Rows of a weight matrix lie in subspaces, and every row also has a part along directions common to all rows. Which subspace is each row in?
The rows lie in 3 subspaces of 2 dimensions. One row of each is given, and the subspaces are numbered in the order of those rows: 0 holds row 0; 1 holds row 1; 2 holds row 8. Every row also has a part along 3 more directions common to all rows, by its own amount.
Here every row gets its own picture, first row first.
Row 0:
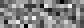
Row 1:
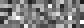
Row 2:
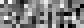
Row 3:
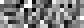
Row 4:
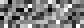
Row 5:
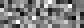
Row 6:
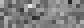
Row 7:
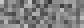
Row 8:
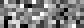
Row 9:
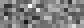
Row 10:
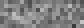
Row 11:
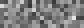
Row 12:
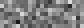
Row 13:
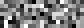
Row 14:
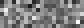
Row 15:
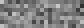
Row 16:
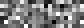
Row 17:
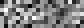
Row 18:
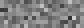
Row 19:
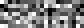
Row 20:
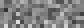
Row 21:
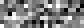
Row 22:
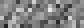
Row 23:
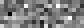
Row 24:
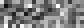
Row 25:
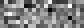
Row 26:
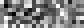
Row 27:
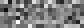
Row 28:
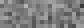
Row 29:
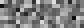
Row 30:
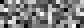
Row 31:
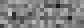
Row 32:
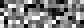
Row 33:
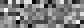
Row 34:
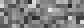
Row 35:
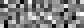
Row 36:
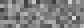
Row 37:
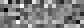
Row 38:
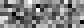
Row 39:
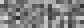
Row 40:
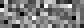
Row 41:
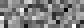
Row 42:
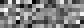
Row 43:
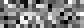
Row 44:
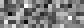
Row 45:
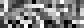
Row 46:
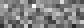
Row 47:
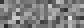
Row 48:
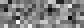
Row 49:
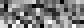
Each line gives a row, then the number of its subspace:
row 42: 2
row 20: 0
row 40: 0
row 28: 1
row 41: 2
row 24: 2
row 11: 0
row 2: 1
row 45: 0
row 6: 2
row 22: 2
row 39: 1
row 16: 1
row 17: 2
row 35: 0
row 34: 2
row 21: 1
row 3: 0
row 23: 1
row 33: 2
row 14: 2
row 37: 2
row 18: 0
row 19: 1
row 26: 2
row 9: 2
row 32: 2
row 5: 0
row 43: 0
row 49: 0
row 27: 2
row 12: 0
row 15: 1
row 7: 0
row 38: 1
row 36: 0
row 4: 2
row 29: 0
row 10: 1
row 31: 1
